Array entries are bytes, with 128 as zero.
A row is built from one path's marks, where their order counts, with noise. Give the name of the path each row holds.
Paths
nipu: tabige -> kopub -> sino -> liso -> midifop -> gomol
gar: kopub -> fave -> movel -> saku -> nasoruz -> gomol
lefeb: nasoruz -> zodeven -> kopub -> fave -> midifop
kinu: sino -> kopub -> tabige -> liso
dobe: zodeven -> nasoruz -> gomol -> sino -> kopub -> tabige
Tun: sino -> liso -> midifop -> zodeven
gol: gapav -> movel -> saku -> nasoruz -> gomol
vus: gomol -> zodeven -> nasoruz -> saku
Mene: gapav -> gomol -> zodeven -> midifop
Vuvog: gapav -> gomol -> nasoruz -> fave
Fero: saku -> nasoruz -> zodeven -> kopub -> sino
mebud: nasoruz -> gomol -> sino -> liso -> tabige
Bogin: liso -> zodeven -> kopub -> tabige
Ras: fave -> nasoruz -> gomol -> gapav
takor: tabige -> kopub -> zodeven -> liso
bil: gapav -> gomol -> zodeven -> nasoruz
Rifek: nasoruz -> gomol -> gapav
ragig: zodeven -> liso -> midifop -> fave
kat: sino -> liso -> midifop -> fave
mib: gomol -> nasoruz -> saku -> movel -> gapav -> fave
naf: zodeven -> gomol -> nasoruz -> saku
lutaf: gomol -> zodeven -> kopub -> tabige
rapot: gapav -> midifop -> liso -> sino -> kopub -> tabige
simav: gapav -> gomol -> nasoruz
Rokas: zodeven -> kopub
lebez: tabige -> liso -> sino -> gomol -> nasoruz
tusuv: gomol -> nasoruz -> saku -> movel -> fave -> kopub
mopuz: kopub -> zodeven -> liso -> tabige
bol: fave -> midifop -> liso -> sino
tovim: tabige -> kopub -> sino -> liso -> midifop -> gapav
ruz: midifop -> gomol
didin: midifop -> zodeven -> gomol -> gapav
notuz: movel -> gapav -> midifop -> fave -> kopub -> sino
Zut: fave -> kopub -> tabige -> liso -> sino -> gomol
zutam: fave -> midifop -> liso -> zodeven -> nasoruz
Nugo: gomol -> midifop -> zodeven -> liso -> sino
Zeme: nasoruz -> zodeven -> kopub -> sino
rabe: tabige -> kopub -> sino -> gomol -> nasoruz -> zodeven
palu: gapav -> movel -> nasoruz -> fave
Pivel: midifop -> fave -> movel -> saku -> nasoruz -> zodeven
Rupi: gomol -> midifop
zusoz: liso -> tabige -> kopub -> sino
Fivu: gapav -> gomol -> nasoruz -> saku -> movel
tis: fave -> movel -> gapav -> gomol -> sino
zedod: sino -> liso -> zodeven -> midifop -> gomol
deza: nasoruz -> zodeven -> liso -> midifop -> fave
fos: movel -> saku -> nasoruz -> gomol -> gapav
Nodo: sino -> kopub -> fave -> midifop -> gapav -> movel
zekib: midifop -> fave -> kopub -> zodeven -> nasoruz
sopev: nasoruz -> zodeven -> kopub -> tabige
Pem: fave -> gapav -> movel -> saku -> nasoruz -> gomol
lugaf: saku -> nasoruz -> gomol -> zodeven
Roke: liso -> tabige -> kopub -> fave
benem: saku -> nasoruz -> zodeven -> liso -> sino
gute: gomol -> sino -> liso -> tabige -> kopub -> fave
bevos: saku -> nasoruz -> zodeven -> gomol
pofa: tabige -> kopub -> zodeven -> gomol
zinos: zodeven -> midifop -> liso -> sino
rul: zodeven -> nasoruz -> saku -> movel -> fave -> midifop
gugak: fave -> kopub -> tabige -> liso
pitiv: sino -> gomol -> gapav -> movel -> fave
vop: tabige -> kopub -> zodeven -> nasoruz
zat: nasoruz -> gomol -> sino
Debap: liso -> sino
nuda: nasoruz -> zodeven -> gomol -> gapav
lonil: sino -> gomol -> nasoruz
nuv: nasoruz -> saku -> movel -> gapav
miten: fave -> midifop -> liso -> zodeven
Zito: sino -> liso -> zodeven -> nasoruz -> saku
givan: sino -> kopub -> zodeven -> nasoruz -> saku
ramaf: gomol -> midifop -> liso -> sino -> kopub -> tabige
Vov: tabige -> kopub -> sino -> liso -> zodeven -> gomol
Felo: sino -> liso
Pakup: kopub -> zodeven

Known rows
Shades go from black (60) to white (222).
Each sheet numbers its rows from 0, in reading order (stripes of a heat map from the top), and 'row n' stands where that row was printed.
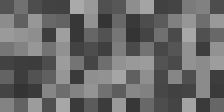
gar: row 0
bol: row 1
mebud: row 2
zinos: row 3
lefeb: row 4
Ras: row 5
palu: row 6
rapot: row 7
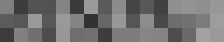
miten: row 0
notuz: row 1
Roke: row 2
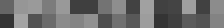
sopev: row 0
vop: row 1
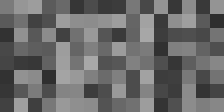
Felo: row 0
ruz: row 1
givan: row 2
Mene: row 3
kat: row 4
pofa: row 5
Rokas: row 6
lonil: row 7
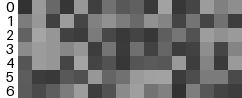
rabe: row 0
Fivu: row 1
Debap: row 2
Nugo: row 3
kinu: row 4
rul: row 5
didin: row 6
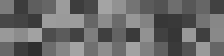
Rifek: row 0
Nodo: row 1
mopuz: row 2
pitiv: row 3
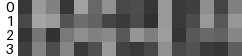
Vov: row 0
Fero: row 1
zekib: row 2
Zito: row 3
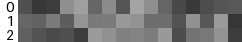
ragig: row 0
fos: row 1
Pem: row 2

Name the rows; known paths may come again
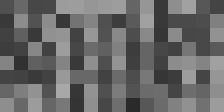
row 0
ruz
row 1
givan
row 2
zutam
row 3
tovim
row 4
miten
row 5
Tun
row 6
gute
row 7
bol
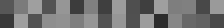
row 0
gugak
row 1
bil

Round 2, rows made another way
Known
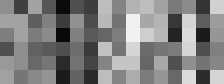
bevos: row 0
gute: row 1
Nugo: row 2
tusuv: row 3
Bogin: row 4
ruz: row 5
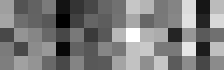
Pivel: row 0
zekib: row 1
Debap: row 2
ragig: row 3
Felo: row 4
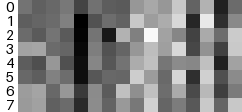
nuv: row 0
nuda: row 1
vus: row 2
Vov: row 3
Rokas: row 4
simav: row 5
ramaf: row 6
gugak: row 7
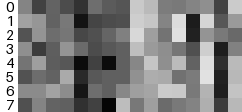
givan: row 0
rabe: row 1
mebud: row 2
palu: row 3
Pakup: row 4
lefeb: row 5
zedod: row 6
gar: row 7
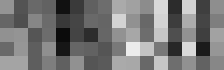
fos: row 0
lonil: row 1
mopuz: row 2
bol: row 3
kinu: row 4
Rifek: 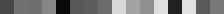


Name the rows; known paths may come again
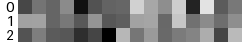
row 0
Rifek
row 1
kinu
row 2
gar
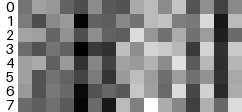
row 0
Felo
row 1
ragig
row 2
rapot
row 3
lugaf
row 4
nipu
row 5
gol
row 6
bil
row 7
vus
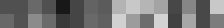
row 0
Zito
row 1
lonil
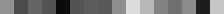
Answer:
Fero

